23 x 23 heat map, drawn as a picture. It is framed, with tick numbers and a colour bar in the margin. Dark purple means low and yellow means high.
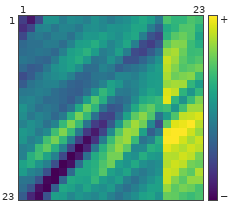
Grain: diagonal, up to the right. Seam: vertical, 80% of the way across, the right part higher. Average level on the scale: 50%.
